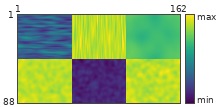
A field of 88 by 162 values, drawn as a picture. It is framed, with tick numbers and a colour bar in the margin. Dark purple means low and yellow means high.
It is made of 2 by 3 panels. Panel 1,1: low, streaked across. Panel 1,2: very high, streaked downward, faint in contrast. Panel 1,3: high, smooth, faint in contrast. Panel 2,1: very high, blotchy, faint in contrast. Panel 2,2: very low, blotchy, faint in contrast. Panel 2,3: very high, blotchy, faint in contrast.
